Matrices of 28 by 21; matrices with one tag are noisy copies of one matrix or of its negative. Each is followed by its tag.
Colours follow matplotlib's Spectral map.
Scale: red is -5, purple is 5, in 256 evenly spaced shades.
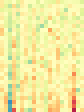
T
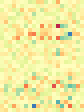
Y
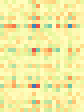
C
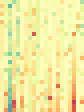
T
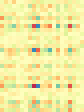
C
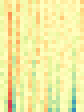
T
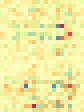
Y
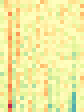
T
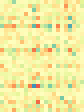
C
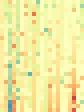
T
